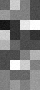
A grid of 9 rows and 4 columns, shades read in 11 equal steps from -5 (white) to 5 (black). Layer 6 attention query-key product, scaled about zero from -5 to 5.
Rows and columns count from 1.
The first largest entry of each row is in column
4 4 1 2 3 1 1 2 1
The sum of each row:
0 1 -2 5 3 2 -6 1 -2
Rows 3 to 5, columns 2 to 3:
3 -4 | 3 2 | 1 2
